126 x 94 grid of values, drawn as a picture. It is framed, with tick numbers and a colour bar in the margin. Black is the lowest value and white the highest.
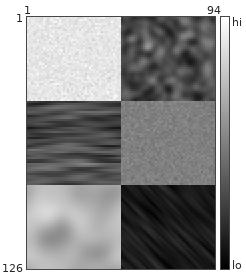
It is made of 3 by 2 panels. Panel 1,1: very high, fine-grained, faint in contrast. Panel 1,2: low, blotchy. Panel 2,1: low, streaked across. Panel 2,2: middling, fine-grained, faint in contrast. Panel 3,1: high, smooth. Panel 3,2: very low, slanting down to the right, faint in contrast.
